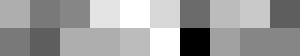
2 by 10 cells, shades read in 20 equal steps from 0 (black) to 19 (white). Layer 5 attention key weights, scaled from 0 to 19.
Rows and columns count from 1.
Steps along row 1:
down up up up down down up up down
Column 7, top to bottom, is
8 0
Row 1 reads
13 9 10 17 19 16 8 14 15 7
